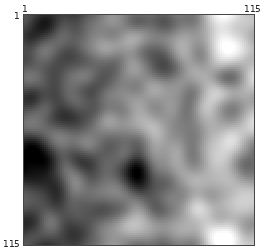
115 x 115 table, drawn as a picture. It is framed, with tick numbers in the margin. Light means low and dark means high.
Histogram: bell-shaped. Lone odd cells: none. Slope: up to the left. Grain: smooth.
